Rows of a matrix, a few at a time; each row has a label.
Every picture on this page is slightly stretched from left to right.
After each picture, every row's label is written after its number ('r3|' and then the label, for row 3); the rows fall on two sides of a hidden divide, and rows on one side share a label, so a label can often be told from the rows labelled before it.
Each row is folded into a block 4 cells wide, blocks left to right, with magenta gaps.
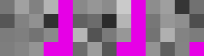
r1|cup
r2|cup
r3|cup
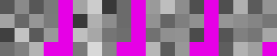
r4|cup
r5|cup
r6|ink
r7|cup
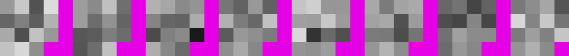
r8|cup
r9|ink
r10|ink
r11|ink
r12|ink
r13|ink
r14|cup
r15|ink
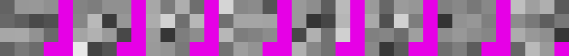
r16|cup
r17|ink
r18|ink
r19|ink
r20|cup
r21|ink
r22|cup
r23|ink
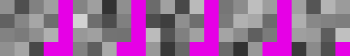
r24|cup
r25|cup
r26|cup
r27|ink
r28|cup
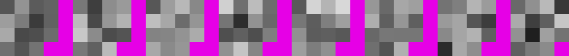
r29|cup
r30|ink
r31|ink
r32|ink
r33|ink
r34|ink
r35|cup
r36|ink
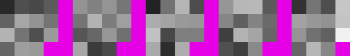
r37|cup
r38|ink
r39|ink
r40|ink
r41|cup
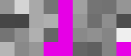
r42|ink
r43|cup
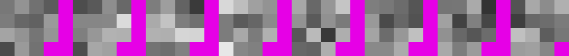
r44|cup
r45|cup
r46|cup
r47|ink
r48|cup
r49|cup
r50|ink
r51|cup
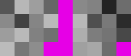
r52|ink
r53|cup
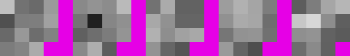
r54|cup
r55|cup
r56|cup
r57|ink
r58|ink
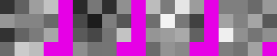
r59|cup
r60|cup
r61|ink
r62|cup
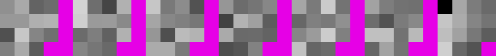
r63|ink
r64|cup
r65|ink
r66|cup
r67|ink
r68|cup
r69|ink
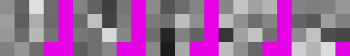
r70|ink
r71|cup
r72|ink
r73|ink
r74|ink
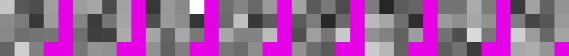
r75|cup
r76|cup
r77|cup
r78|cup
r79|cup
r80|cup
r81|ink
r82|cup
